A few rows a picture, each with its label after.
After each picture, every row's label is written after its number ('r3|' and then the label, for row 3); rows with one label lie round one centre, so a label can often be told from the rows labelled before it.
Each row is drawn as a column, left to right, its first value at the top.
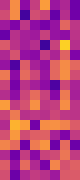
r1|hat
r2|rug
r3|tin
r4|hat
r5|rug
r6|tin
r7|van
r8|tin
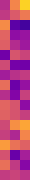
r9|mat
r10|rug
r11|rug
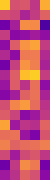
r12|rug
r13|hat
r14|van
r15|van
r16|rug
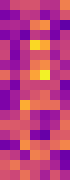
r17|tin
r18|tin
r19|hat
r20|van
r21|van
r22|hat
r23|rug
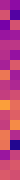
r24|hat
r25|tin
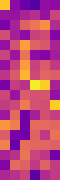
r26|rug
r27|tin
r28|van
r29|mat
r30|mat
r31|hat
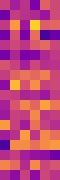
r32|tin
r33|mat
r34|hat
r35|mat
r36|hat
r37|hat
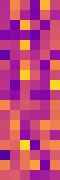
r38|hat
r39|rug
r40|van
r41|tin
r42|rug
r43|mat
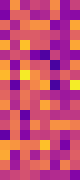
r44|van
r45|rug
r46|van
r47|mat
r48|mat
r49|rug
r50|tin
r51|mat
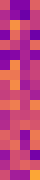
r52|hat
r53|mat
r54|tin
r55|hat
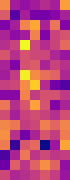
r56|rug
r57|tin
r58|van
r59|mat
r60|tin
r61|tin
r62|rug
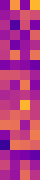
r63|tin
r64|rug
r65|hat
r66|rug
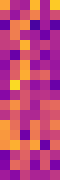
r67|rug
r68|mat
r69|van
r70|rug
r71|tin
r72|rug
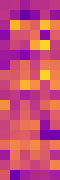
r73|hat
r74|mat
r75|mat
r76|mat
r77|van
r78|mat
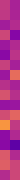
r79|tin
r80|tin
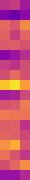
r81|mat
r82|mat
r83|mat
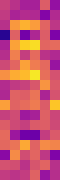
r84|hat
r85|van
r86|van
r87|van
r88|mat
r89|hat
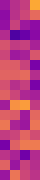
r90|tin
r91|hat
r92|hat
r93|rug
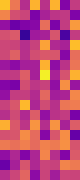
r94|rug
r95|rug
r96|hat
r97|rug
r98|van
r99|rug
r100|hat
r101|van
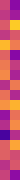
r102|van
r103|mat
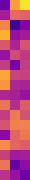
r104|mat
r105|rug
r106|rug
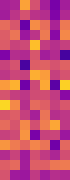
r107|mat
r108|mat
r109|rug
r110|van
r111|mat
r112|tin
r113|mat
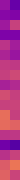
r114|tin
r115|tin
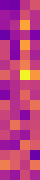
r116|tin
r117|tin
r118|van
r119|hat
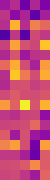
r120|hat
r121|van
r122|hat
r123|tin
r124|van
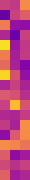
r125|van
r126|hat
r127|rug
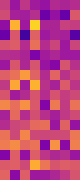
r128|hat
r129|mat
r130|hat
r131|mat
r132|tin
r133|hat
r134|tin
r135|hat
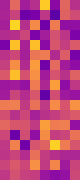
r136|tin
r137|van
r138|tin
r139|van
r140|rug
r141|mat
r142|rug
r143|hat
